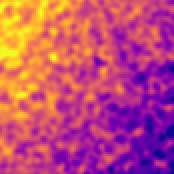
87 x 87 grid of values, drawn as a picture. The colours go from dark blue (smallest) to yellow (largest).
The top left is the ninth with the highest average. There is an overall slope up to the top left. No regular stripes run through it. Neither half mirrors the other. The histogram is bell-shaped. No lone cell stands out from its neighbours. The ninth with the lowest average is the bottom right. The texture is blotchy.
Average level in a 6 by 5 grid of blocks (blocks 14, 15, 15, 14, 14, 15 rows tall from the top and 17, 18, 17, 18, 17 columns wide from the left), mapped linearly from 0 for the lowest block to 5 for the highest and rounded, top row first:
5 4 3 3 2 | 5 4 3 2 2 | 4 3 2 2 1 | 4 3 2 1 1 | 3 2 2 1 0 | 3 2 1 1 0
